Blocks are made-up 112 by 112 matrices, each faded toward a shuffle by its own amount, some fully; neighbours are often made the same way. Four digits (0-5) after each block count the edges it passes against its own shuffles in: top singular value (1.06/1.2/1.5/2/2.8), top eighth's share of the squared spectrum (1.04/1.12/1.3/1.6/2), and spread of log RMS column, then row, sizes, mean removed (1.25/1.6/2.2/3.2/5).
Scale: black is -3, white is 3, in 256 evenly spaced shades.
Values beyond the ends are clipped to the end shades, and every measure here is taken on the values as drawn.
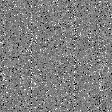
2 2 2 0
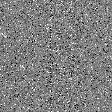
1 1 2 0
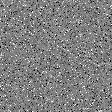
0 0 0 0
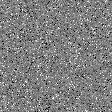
0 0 0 0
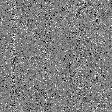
1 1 2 0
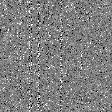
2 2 3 0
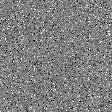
0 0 1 0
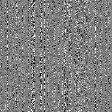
2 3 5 0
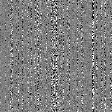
2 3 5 0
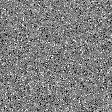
0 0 0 0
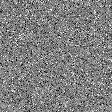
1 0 0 0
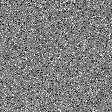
2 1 0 0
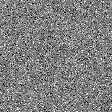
3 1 0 0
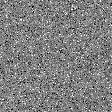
0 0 0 0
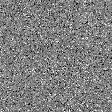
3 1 0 0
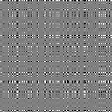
5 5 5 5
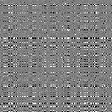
5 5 4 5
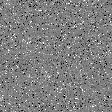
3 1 0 1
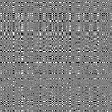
5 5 4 4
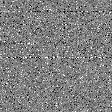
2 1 0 2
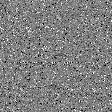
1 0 0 1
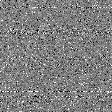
2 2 0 3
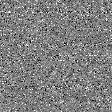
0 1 0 2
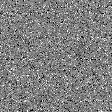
1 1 0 2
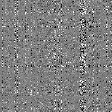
2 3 4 3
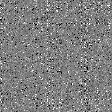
1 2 3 2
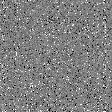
1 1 2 1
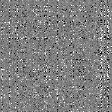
2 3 4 3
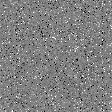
1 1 1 0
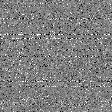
2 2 0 3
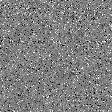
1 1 0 1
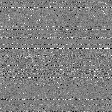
3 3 0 4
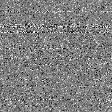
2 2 0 3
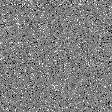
1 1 0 1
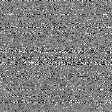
2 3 0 4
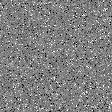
0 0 0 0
